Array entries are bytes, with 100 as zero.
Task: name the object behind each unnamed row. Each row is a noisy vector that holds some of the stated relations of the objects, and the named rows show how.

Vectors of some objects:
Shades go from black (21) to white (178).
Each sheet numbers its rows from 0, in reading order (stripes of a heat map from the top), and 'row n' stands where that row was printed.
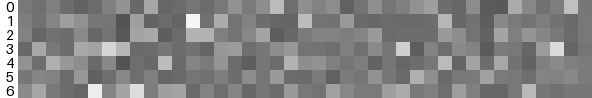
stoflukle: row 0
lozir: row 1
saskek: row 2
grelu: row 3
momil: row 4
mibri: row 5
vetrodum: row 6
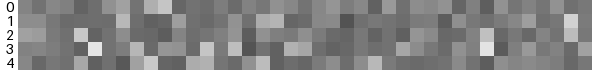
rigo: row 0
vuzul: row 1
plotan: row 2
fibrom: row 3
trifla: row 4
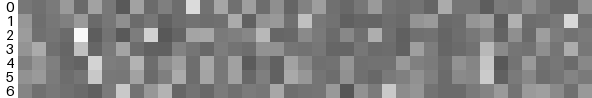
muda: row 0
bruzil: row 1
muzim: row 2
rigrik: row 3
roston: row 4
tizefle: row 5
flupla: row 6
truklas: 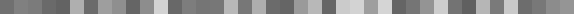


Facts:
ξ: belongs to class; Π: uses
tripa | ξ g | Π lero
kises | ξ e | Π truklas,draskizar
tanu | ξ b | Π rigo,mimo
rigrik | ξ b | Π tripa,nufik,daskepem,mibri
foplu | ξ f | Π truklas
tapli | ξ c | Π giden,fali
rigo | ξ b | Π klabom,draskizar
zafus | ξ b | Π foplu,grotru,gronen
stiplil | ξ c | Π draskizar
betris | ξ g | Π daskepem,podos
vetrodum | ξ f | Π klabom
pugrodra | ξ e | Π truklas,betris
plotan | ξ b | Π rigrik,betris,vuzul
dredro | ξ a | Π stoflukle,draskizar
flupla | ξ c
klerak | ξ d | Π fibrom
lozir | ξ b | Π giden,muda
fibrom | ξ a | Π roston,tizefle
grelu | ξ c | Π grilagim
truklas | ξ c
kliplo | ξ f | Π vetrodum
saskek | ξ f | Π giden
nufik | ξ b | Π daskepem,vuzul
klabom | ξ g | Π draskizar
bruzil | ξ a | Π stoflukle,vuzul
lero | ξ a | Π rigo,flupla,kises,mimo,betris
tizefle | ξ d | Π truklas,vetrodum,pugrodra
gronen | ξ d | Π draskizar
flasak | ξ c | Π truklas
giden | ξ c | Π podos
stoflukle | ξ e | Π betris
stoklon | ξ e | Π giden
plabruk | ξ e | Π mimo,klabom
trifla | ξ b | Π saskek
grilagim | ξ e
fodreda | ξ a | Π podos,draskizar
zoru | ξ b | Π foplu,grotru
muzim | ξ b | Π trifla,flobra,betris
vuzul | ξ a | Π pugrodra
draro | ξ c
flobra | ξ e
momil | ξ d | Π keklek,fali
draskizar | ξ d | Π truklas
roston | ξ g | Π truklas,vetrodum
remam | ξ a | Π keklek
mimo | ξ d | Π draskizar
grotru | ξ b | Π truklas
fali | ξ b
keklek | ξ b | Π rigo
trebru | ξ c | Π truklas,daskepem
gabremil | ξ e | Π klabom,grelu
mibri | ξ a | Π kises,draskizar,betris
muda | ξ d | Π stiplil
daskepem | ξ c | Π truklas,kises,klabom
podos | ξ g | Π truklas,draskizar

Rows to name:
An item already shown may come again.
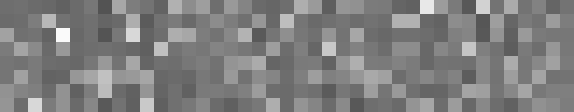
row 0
giden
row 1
dredro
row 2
muzim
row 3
trebru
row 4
betris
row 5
klabom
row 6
tripa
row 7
remam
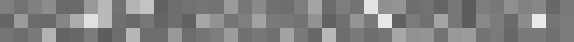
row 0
mimo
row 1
grilagim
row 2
fodreda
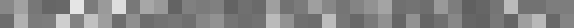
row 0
vetrodum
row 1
gabremil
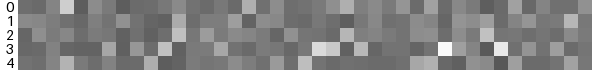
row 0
gronen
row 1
pugrodra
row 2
flasak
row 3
fali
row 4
dredro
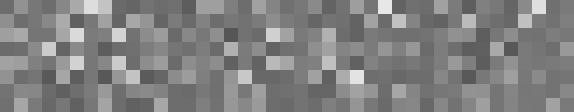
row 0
grilagim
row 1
lero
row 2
kliplo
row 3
gronen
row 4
kliplo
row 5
flobra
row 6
kises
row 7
daskepem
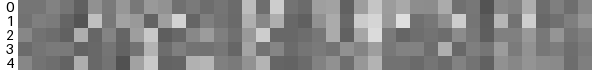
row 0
draskizar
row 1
truklas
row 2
flobra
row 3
podos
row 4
trifla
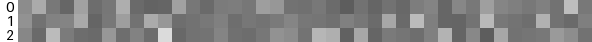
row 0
nufik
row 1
lero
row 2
keklek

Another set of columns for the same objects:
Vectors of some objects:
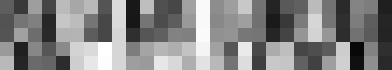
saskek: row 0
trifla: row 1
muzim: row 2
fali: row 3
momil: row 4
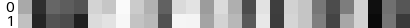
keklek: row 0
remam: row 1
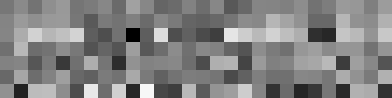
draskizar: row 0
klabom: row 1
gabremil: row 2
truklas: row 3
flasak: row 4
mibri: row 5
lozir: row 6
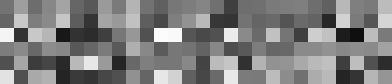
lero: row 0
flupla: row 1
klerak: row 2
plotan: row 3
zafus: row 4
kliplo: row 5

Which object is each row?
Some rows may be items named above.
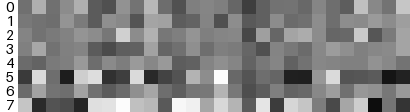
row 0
tripa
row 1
dredro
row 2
rigo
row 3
pugrodra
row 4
podos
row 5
flobra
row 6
betris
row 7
remam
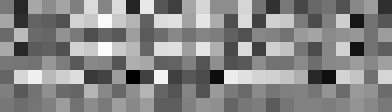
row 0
giden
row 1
keklek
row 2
truklas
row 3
keklek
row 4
dredro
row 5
grelu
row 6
fodreda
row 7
podos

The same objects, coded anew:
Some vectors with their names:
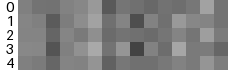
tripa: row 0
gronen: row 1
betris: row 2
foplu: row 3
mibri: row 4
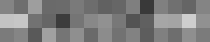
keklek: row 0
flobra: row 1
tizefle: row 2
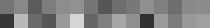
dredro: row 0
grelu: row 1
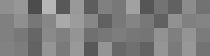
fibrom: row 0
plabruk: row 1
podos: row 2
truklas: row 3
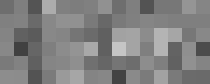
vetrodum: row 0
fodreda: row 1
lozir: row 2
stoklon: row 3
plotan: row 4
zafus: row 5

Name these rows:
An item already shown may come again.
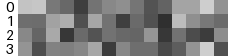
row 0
flobra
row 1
fali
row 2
remam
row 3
flupla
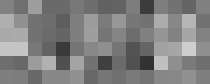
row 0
keklek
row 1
trifla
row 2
muzim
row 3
flobra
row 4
fali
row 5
draskizar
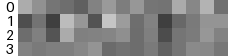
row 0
trifla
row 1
kliplo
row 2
vetrodum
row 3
rigo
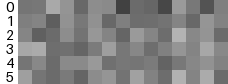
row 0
momil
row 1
pugrodra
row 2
giden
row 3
muzim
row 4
klabom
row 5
saskek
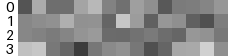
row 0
gabremil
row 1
flasak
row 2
mimo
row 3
flobra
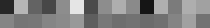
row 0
grilagim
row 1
lero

